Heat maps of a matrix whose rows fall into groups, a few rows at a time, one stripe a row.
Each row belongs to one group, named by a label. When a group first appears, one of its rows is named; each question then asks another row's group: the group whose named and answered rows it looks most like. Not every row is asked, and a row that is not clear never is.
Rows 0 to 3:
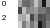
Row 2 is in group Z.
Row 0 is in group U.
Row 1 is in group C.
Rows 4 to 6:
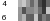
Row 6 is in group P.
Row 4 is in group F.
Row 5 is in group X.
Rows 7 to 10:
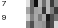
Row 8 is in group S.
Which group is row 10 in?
X
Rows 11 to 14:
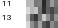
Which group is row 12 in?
Z
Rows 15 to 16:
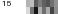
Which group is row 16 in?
U
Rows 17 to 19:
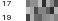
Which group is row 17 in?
S
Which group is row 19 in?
C
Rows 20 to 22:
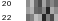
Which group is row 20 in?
P
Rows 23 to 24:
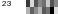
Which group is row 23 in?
C
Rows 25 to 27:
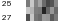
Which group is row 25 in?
F
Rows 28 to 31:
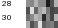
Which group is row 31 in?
S
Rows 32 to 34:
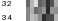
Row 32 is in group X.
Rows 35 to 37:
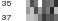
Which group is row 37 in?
Z
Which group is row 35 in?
S
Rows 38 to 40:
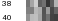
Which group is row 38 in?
X
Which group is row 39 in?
S
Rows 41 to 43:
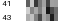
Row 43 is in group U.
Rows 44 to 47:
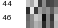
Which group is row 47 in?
X
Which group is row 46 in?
X
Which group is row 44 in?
Z
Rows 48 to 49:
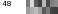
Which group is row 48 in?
P
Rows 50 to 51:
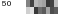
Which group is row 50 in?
X
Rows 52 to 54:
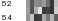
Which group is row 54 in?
P
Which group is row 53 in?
X
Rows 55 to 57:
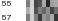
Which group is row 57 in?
P
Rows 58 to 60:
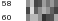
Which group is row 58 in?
P
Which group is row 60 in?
X
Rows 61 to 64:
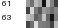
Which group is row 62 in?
C
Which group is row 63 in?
U
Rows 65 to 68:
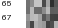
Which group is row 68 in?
X
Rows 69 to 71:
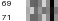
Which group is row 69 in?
U
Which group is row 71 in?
U
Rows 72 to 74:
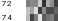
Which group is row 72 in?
S
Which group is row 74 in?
S
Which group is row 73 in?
Z
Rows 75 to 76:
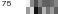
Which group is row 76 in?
P
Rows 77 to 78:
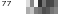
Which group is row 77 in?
Z
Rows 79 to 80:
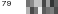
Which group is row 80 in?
S
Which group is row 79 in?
S
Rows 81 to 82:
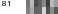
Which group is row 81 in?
P
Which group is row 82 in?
P
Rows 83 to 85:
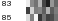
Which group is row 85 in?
Z
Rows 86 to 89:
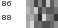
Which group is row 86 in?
U
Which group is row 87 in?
Z
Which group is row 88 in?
P
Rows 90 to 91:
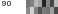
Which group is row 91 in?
P
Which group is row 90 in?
X
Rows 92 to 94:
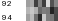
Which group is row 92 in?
U
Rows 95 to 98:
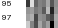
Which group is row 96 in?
U
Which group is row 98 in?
U
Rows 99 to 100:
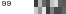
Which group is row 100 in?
Z
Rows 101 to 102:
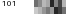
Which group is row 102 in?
F
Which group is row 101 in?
X
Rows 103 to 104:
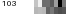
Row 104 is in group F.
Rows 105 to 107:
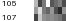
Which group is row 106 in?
F
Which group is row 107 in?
C
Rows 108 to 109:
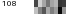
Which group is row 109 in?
U
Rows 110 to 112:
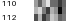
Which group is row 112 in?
C
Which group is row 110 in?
S
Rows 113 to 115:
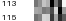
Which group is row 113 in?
X
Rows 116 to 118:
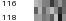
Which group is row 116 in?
Z
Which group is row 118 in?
U
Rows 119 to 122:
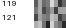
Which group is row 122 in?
P
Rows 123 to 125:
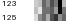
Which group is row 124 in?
U
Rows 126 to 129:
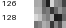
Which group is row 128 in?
F
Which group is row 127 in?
Z
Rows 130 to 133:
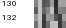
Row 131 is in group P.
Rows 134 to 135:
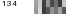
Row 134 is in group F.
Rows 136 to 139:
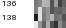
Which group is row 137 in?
F
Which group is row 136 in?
S
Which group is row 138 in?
C
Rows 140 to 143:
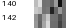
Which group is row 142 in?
S
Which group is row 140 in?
U
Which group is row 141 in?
Z
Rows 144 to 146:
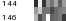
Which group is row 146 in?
S
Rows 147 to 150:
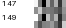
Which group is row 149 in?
U
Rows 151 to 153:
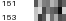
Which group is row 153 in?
S
